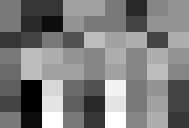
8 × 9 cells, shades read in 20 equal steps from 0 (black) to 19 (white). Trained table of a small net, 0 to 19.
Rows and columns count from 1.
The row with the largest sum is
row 4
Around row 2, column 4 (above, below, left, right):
12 6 1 9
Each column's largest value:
9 14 19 12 14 19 13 14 13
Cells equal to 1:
2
